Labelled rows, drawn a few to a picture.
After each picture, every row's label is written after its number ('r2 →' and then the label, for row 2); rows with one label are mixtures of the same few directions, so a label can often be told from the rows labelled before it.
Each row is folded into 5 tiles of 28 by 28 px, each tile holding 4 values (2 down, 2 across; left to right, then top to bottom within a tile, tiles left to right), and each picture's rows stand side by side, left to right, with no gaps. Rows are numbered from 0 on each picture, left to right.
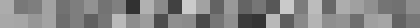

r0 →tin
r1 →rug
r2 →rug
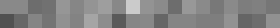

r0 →tin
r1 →rug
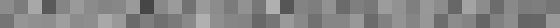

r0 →rug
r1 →tin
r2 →rug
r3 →rug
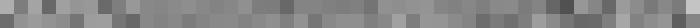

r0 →rug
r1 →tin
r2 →rug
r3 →tin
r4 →tin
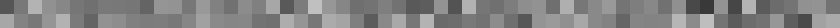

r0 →tin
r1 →tin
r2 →tin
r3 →rug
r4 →tin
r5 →rug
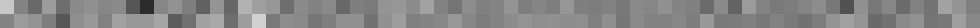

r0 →tin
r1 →rug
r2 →rug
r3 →tin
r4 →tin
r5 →rug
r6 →rug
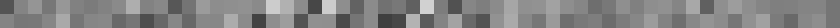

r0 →tin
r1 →tin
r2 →rug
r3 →tin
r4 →tin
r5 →tin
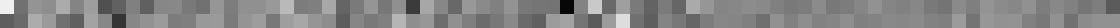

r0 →rug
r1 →rug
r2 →tin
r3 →rug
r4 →tin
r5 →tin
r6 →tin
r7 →tin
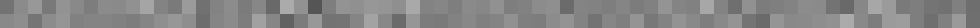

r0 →tin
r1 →tin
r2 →tin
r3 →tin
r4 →rug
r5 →tin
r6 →tin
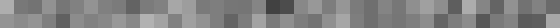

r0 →tin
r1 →tin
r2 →tin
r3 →rug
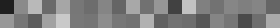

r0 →tin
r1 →rug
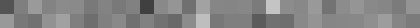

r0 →tin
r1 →tin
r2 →rug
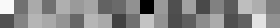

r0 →rug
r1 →rug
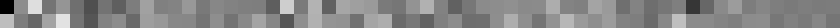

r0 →tin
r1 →tin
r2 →rug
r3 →tin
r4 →tin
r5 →tin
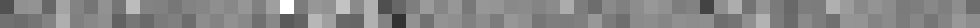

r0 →tin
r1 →tin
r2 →rug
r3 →rug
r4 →tin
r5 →tin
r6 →tin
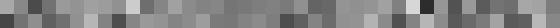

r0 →tin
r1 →tin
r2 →tin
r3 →rug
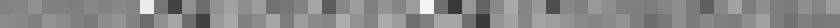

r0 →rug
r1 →tin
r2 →rug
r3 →tin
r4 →tin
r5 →tin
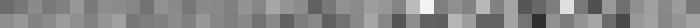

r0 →rug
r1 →tin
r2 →tin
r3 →rug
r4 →tin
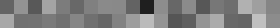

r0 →rug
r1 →rug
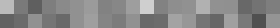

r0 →tin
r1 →rug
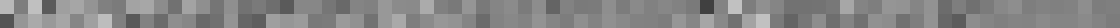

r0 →rug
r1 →rug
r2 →rug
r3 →tin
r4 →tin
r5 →tin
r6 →rug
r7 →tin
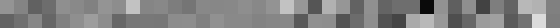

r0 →tin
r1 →tin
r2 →rug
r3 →rug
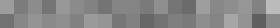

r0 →rug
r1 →tin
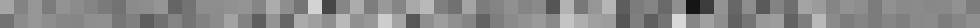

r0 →rug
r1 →tin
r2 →rug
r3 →tin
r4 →tin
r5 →rug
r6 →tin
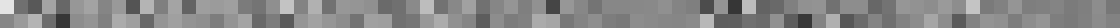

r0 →tin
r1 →rug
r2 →rug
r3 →tin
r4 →tin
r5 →rug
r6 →tin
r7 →tin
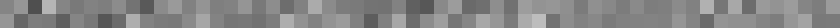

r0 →rug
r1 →tin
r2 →tin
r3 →rug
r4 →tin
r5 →rug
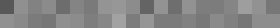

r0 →rug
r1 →rug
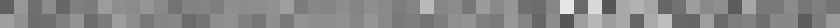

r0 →rug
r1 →tin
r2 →rug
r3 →rug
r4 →rug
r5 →rug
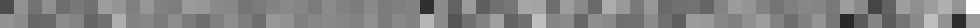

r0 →rug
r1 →rug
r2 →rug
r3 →rug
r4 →rug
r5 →tin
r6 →tin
